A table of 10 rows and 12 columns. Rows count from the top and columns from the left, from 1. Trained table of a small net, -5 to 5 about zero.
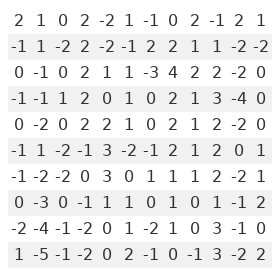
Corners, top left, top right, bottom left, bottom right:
2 1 1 2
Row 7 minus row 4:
0 -1 -3 -2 3 -1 1 -1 0 -1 2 1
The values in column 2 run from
-5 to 1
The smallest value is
-5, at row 10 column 2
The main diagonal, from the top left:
2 1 0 2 2 -2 1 1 0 3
